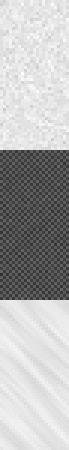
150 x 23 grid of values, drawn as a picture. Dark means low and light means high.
The table splits into 3 rows of 1 panel. Panel 1,1: very high, fine-grained, faint in contrast. Panel 2,1: low, checkered. Panel 3,1: very high, slanting down to the right, faint in contrast.
